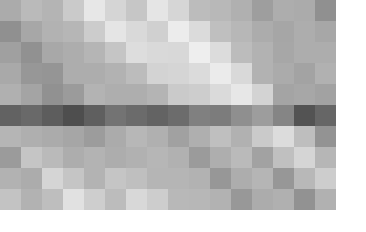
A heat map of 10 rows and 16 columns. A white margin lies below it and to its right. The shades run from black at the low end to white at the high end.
Calmest part: top right. Odd lines: row 6. Ninth with the lowest average: middle left. Average level on the scale: 70%.
